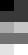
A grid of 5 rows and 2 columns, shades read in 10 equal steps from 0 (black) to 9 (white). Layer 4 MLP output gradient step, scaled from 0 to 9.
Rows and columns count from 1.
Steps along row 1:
up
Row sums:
2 4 13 8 17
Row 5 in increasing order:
8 9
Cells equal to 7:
1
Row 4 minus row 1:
4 2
